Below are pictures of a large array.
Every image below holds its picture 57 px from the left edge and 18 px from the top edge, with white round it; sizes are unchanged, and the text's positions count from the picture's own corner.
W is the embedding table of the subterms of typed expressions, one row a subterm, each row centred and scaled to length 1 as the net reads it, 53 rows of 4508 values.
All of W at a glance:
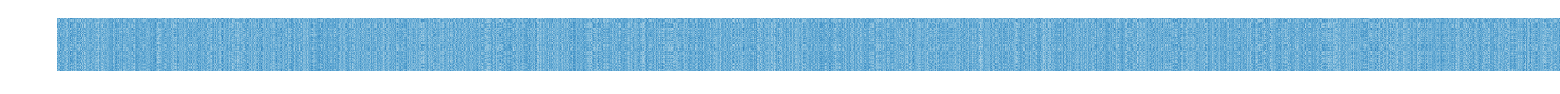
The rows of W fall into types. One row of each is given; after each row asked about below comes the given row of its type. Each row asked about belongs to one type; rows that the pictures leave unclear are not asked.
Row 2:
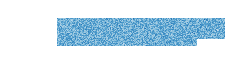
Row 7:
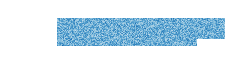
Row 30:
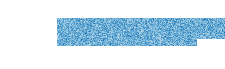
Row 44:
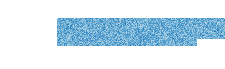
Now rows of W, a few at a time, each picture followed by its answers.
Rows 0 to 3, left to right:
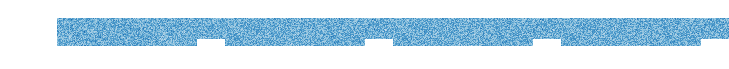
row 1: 2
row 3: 2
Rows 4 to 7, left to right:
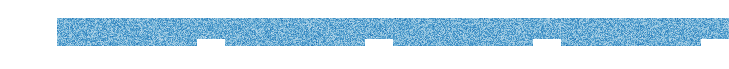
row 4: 30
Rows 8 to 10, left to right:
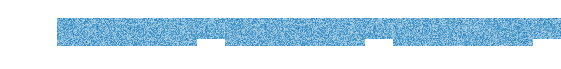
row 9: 7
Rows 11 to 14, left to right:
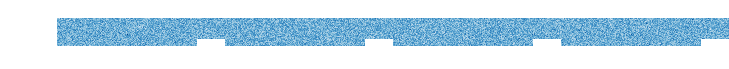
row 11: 44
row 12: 30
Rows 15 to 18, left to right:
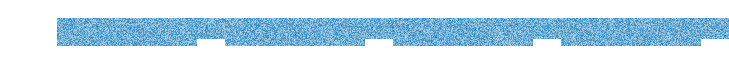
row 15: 7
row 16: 30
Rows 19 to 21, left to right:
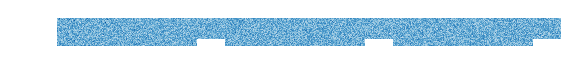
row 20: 44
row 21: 7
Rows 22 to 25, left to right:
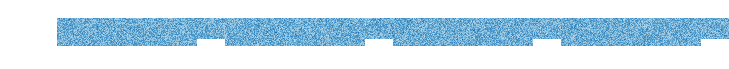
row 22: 7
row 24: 44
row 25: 44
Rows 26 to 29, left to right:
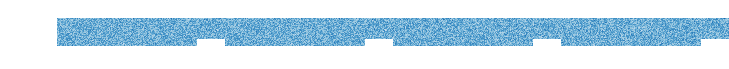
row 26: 2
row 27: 2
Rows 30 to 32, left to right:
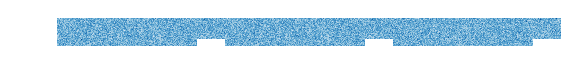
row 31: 30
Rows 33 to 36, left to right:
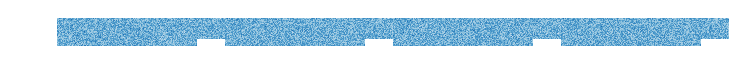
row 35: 44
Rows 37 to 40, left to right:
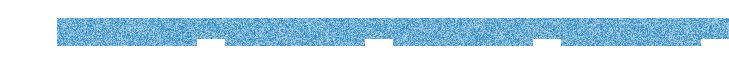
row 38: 7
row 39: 44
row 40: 7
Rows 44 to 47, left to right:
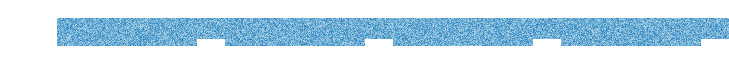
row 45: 7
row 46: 2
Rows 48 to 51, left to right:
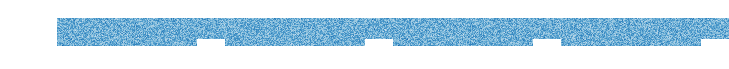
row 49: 2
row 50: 7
